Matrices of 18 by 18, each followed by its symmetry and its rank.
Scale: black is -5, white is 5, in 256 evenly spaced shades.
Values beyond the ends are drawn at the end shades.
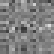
neither, rank three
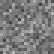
symmetric, full rank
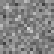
symmetric, full rank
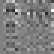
neither, rank three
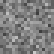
neither, full rank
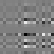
neither, rank one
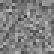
neither, full rank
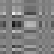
neither, rank one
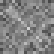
symmetric, full rank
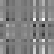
neither, rank one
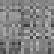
neither, rank three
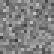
neither, full rank
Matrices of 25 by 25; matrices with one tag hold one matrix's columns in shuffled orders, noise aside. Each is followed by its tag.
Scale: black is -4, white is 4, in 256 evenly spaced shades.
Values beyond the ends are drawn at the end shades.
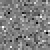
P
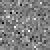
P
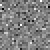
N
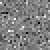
P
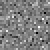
P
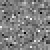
P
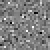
P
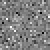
P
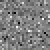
P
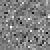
P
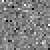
N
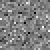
P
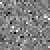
P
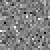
P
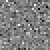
N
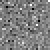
N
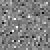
P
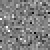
P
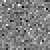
N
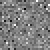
N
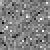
P
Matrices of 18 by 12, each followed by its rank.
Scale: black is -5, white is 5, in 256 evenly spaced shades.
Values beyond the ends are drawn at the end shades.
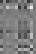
two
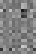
two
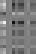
one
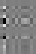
one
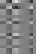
one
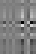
one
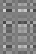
one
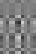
one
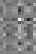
two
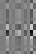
one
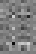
two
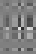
one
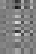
one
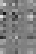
two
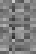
two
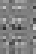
two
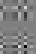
one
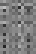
two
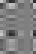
one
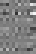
two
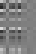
one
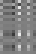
one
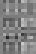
two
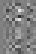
two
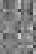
two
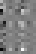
two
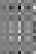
one
